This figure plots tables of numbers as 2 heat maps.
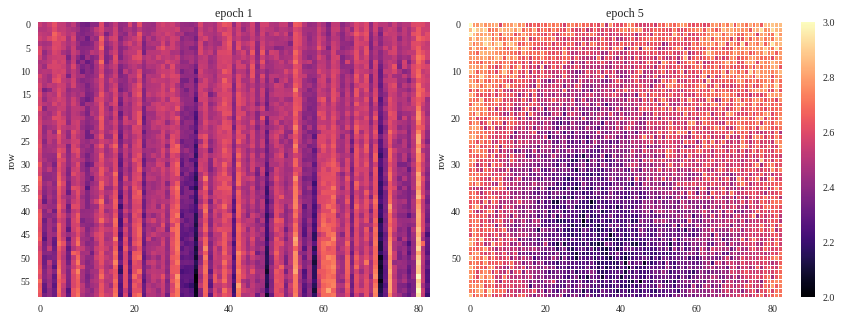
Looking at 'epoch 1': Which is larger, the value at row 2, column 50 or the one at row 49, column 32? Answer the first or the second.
the first
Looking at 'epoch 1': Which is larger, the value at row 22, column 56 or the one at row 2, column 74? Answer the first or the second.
the second
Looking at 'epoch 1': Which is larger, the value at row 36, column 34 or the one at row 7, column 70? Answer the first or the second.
the first
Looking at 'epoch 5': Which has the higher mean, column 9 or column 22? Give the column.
9
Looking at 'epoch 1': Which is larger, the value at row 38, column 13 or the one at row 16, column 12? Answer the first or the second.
the first
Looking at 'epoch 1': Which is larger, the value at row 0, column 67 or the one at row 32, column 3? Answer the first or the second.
the first
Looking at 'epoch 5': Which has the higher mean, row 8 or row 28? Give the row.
8
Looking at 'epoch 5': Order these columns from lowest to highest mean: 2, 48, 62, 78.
48, 62, 78, 2
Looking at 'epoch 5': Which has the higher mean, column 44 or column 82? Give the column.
82
